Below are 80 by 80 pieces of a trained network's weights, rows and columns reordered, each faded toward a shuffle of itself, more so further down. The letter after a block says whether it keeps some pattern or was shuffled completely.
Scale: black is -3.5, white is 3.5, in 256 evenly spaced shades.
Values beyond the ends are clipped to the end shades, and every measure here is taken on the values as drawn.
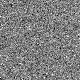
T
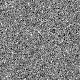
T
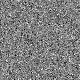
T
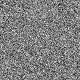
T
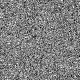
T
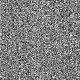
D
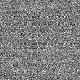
D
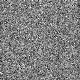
D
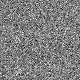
T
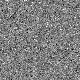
T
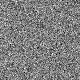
T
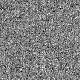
D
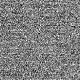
D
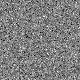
T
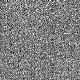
D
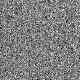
D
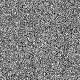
D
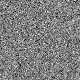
T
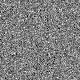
T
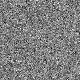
T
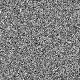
T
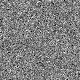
T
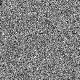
T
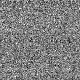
D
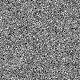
D
